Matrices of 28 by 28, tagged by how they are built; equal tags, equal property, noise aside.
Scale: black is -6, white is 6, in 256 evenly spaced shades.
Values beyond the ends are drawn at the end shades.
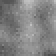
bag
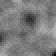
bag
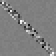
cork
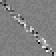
cork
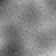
bag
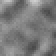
bag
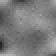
bag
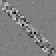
cork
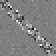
cork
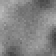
bag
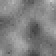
bag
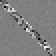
cork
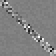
cork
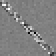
cork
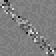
cork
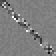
cork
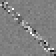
cork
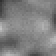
bag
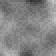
bag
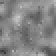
bag
